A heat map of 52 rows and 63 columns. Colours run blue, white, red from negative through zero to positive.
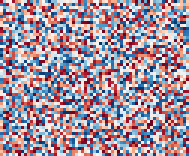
There is no seam. The values spread evenly over their range. The texture is fine-grained noise. On average the colour sits 50% of the way up the scale.
